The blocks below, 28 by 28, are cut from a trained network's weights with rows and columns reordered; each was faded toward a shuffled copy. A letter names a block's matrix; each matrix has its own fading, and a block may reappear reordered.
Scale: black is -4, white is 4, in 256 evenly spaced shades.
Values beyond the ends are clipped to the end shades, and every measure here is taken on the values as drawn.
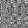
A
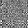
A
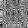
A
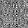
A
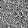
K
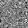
K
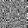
A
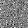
K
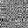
A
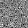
K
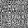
A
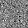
K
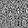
A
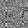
A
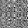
A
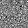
K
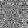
A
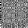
A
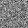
K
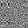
A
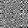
A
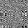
A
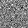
K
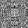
A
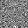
A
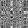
A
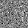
K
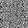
K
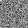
K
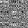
A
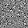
K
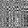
A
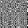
A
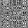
A
